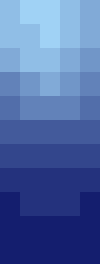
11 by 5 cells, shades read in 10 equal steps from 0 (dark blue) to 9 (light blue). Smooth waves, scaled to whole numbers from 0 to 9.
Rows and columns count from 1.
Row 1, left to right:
8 9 9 8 7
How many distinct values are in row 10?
1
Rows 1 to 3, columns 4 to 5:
8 7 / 8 7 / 7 6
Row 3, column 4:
7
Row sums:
41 40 36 29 23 15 10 5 3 0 0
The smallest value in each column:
0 0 0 0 0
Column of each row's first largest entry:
2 3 2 3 2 1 1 1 2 1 1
